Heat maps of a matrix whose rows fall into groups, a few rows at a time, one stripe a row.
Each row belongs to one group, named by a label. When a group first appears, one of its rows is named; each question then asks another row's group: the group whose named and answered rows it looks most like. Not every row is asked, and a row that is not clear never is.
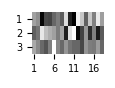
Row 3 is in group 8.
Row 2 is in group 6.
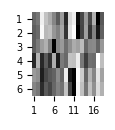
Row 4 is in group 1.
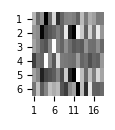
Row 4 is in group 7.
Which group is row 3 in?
8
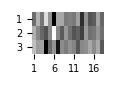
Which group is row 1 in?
7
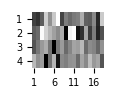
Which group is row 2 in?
6
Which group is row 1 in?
7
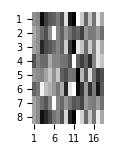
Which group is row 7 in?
8
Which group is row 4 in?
1
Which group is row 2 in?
8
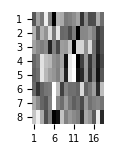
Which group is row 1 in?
7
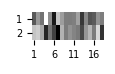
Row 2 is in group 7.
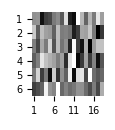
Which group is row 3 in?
1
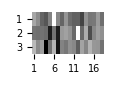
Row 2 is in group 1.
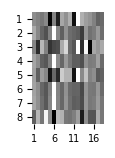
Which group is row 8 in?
7
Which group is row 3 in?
1
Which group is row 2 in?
8
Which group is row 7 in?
8
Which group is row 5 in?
1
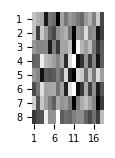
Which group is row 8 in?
7
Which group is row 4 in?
6
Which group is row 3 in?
1
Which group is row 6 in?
6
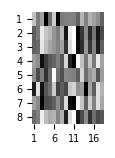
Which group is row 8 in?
6
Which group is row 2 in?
6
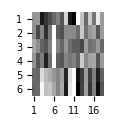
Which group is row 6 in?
6
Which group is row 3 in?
8
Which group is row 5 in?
6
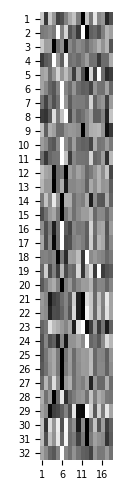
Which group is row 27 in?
7
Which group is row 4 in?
7
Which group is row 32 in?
8
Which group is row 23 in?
6
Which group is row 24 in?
1
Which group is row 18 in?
1
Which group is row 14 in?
7
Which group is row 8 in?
7
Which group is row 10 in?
8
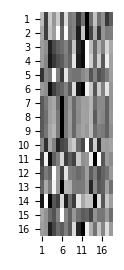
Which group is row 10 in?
1
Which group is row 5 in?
7
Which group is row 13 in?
7
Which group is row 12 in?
7
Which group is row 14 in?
1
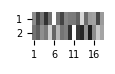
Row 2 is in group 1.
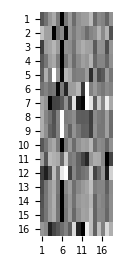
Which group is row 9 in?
8
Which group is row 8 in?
8
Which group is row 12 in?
7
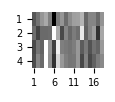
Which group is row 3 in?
7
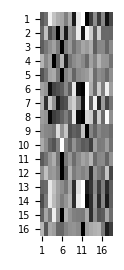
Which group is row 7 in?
1
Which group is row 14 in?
6
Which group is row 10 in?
8
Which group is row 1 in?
6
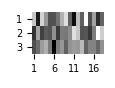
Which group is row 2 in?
1
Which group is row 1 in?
1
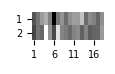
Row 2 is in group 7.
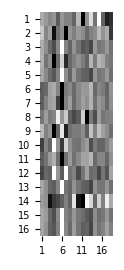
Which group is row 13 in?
8
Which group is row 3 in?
8
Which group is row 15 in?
8
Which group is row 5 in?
8
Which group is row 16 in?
8
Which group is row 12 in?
7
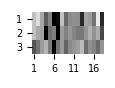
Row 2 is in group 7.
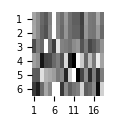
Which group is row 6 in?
7
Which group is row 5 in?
6
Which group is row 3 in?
7
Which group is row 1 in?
8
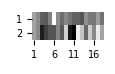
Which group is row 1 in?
8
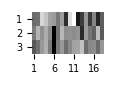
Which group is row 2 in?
7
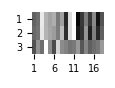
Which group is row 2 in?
6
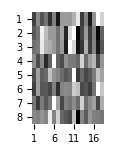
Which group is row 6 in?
1
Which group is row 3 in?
6
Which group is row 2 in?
6
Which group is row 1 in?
1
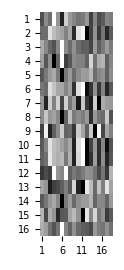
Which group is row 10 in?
6
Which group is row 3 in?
8
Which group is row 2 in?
6
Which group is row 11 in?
6
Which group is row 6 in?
6
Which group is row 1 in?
7
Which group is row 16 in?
8
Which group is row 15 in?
1
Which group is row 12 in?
7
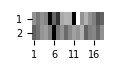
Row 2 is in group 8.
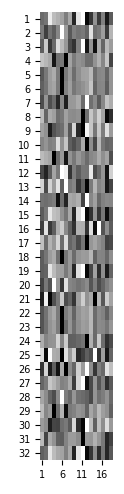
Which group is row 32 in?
6
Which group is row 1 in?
6
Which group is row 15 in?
6
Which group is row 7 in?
1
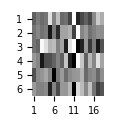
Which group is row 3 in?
6
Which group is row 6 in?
1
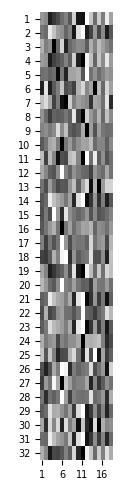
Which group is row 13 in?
1
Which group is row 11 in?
1
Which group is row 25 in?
1
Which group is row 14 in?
6
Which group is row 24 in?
1
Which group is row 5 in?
1
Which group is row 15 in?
7
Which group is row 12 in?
8
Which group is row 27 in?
7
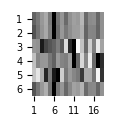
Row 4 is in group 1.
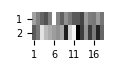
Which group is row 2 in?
6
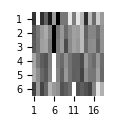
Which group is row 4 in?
8
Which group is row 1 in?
1
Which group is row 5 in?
8
